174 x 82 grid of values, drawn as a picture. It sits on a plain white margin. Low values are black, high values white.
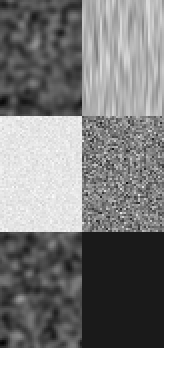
It is made of 3 by 2 panels. Panel 1,1: low, blotchy. Panel 1,2: high, streaked downward. Panel 2,1: very high, fine-grained, faint in contrast. Panel 2,2: middling, fine-grained, strong in contrast. Panel 3,1: low, blotchy. Panel 3,2: very low, flat.
